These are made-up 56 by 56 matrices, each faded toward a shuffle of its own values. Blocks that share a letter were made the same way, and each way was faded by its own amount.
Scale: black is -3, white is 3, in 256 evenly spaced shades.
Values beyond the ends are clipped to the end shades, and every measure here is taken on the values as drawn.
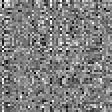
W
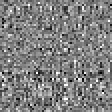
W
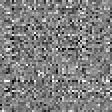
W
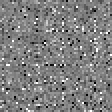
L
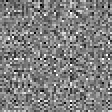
W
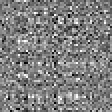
W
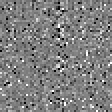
L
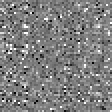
L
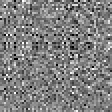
W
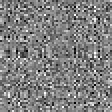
W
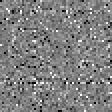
L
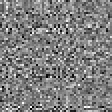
W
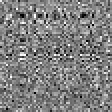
W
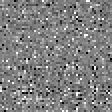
L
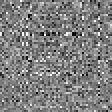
W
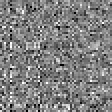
W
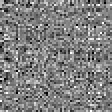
W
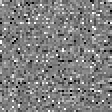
L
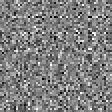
W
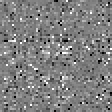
L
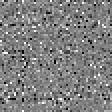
L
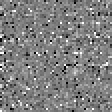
L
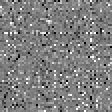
L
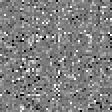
L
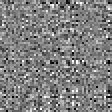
W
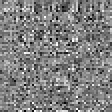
W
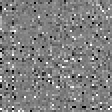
L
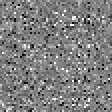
L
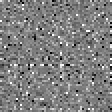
L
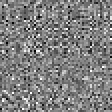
W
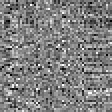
W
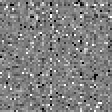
L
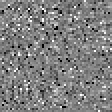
L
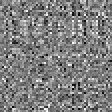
W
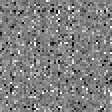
L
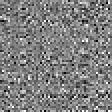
W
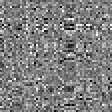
W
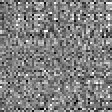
W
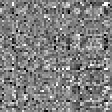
W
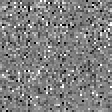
L
